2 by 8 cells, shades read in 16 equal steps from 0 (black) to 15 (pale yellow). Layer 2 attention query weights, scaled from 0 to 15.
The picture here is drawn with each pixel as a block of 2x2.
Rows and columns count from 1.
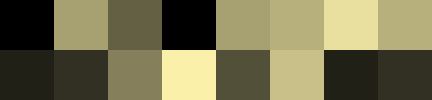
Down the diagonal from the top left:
0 3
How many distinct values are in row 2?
6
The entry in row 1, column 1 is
0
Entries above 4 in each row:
6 4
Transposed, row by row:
0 2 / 10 3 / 6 8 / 0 15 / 10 5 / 11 12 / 14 2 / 11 3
